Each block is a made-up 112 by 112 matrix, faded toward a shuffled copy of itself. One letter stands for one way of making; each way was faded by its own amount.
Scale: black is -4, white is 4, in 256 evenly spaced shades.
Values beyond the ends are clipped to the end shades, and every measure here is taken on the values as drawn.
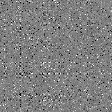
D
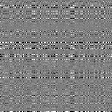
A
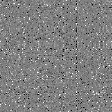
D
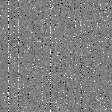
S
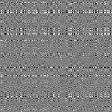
A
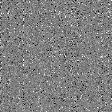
S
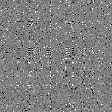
D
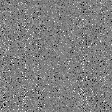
S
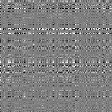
A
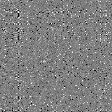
D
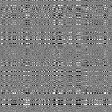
A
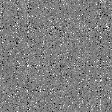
S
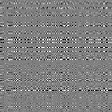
A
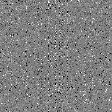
S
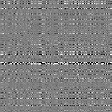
A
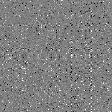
D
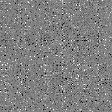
D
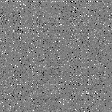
D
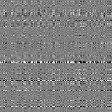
A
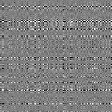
A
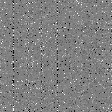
D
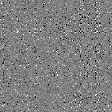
D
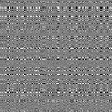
A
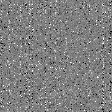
S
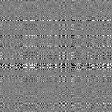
A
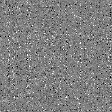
S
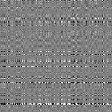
A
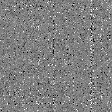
S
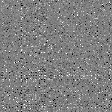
D
